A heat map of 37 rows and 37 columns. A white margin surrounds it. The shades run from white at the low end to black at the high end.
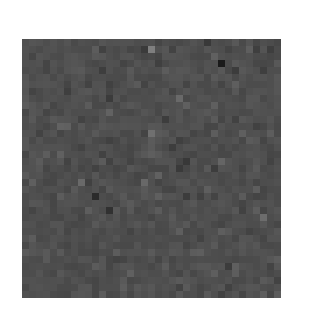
No row or column stands out. Fine speckle covers the field. Neither half mirrors the other. On average the colour sits 70% of the way up the scale. No regular stripes run through it. The distribution is heavy-tailed on both sides.
